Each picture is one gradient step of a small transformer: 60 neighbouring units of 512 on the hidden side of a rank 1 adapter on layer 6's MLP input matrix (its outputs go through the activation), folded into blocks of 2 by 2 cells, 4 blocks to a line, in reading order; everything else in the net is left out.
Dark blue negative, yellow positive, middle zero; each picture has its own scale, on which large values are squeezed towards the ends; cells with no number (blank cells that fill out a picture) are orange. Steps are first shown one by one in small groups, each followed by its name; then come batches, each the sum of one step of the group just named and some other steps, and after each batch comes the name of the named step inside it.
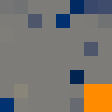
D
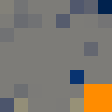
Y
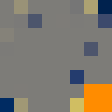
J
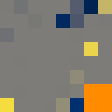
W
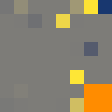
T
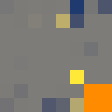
T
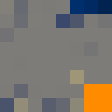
Y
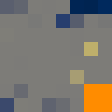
D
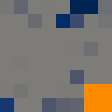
D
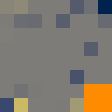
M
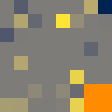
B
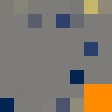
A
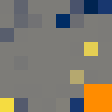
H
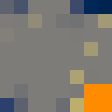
A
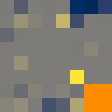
B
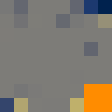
M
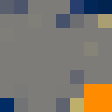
A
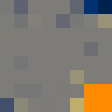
M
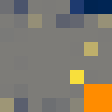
H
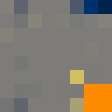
M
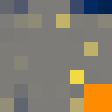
B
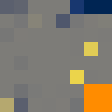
H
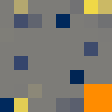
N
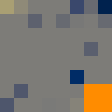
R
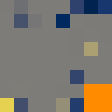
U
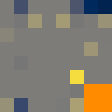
N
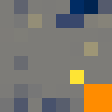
N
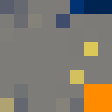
U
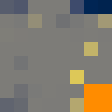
N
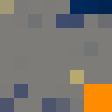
R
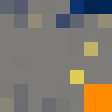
U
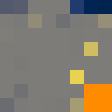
N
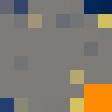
N
